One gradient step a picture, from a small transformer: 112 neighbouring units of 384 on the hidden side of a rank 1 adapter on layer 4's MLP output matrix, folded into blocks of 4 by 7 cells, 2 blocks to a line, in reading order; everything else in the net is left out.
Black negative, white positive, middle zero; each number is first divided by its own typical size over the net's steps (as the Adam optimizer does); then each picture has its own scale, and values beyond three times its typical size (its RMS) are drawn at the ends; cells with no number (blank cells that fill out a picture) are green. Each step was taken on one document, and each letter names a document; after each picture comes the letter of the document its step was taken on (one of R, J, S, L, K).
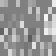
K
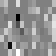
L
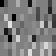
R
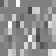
K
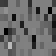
R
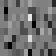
L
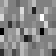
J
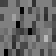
J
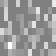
L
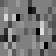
R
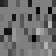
R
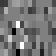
J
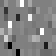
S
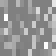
S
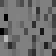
S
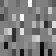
K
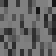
L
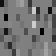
S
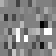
K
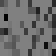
S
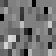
J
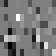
R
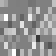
R
